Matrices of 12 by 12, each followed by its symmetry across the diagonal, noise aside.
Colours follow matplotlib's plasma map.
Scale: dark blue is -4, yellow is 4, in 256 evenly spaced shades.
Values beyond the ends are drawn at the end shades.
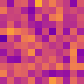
antisymmetric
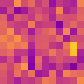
neither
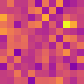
neither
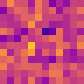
antisymmetric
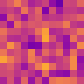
antisymmetric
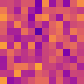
neither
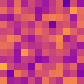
antisymmetric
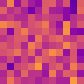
neither
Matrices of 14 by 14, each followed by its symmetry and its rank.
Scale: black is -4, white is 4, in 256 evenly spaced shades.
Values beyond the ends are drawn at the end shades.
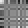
symmetric, rank one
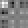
symmetric, rank one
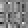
neither, rank two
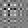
symmetric, rank one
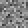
neither, full rank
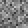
neither, full rank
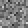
neither, full rank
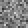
neither, full rank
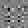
neither, rank two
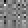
neither, rank two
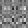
neither, rank two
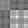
symmetric, rank one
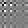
symmetric, rank one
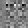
neither, rank two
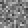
neither, full rank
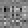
neither, rank two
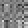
neither, rank two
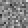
neither, full rank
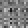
neither, rank two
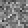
neither, full rank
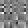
neither, rank two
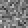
neither, full rank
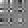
symmetric, rank one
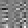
neither, rank two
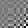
symmetric, rank one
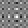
symmetric, rank one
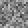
neither, full rank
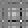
symmetric, rank one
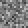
neither, full rank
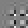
symmetric, rank one
